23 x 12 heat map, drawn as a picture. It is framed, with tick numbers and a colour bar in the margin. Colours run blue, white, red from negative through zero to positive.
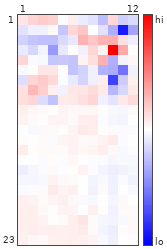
Roughest part: top right. Seam: horizontal, 40% of the way down, the bottom part calmer. Odd patch: rougher, in the top right. Mirror symmetry: none.
